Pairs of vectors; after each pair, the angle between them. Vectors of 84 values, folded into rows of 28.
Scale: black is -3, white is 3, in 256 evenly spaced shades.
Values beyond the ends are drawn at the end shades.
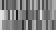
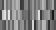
orthogonal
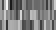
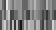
orthogonal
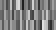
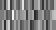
partly opposed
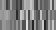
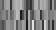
nearly opposite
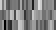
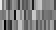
nearly parallel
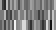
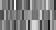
orthogonal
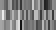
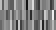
orthogonal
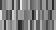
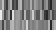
orthogonal
